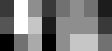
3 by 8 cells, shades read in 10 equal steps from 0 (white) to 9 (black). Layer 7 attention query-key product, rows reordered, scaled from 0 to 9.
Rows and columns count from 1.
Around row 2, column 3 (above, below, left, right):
4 3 0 8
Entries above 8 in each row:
0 0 2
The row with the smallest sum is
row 2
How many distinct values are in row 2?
6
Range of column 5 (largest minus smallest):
1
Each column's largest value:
9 5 4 9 5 4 5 8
